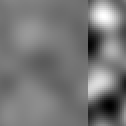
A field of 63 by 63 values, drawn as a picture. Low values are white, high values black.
The ninth with the highest average is the bottom right. There are no lone odd cells. A few values lie far out on both sides of the bulk. A vertical seam about 70% of the way across splits the table, and the left part is calmer. The ninth with the lowest average is the top right.
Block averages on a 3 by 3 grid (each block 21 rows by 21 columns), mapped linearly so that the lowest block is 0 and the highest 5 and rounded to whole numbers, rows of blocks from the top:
120 / 231 / 125
